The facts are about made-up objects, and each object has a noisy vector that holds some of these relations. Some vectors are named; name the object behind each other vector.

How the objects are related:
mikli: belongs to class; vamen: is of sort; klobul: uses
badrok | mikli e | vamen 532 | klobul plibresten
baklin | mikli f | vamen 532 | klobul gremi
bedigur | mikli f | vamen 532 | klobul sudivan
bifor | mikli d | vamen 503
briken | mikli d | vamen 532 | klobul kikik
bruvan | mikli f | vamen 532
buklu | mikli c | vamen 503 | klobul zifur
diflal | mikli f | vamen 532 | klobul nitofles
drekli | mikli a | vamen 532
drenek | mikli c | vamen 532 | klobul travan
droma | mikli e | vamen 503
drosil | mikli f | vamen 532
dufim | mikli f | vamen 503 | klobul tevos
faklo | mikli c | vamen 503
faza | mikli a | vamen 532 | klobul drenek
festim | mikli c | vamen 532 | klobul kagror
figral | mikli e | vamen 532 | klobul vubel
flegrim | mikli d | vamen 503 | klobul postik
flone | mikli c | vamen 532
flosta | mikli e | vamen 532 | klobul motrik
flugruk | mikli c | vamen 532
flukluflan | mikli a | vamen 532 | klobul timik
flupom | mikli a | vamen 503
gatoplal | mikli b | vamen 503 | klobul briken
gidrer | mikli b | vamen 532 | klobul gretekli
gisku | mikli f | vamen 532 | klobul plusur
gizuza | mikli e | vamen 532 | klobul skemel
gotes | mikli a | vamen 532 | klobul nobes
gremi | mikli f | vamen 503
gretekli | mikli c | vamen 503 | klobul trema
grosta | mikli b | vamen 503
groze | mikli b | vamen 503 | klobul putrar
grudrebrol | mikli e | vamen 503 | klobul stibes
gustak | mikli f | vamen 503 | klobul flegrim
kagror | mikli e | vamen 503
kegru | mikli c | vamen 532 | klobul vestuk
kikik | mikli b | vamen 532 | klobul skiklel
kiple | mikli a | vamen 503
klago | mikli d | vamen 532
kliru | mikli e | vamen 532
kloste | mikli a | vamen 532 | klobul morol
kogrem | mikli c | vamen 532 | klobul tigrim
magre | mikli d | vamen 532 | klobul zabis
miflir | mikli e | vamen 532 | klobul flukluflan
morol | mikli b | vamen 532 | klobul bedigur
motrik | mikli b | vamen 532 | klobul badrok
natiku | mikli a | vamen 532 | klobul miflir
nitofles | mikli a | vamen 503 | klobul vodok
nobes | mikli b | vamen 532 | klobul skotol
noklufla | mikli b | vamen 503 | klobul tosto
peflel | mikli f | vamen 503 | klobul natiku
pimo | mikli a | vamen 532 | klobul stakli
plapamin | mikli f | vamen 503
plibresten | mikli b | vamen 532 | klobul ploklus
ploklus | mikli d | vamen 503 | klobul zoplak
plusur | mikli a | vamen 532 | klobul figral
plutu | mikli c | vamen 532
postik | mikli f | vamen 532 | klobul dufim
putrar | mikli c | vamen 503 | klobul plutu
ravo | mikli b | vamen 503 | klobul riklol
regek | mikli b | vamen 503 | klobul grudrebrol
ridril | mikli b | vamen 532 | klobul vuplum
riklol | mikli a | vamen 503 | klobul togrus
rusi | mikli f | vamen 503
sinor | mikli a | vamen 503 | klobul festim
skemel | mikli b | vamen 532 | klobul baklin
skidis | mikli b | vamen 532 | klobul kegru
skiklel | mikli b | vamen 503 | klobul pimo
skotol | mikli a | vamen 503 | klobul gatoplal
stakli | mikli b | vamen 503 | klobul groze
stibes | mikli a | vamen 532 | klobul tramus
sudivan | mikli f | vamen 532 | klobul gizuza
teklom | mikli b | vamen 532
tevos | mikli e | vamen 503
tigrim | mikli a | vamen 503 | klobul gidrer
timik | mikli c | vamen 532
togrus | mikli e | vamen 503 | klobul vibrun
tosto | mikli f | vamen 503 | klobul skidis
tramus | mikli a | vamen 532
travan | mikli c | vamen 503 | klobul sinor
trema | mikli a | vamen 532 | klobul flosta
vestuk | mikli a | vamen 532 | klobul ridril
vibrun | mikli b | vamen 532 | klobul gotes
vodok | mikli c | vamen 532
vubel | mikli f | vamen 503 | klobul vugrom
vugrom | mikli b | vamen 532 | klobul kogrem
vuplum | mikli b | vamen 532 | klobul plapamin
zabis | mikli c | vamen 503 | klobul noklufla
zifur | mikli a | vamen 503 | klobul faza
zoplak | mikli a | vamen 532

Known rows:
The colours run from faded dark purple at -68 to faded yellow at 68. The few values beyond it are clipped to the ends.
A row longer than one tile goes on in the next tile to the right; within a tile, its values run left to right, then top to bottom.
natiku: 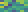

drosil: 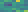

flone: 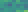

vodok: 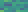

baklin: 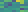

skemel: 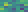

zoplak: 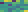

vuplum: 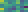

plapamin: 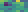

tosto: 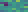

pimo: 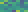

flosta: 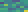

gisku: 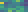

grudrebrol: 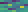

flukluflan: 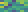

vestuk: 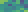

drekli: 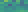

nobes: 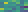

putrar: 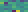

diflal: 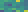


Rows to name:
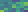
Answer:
kagror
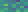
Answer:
kliru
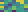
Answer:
peflel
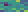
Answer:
gustak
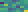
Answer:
badrok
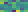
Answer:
plutu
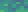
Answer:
klago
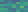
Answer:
droma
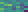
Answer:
vugrom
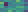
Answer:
vubel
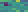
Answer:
dufim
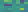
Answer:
skotol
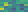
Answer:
morol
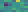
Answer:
rusi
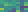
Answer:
kikik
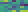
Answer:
stibes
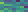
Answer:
figral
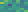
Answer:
faza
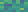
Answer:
zifur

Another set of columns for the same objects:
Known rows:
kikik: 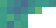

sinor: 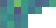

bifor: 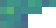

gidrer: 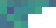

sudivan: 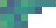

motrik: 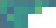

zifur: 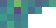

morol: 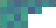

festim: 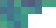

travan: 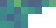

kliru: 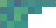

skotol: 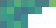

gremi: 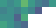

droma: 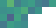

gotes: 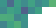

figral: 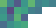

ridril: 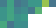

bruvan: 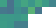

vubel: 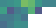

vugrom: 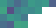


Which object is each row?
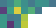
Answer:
vodok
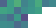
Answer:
flegrim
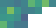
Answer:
magre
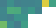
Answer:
kegru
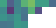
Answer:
gisku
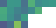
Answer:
ravo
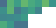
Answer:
plapamin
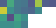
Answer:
regek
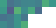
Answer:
kogrem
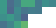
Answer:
plusur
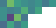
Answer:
tevos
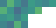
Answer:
gatoplal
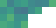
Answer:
pimo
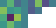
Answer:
grudrebrol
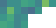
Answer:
vestuk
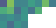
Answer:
noklufla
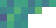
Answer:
zoplak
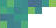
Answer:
putrar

